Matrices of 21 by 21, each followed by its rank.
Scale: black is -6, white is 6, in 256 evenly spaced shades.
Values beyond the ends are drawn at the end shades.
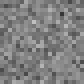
full rank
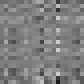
two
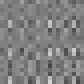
two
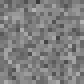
full rank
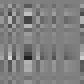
one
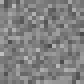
full rank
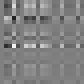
one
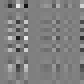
one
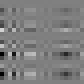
one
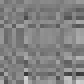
two
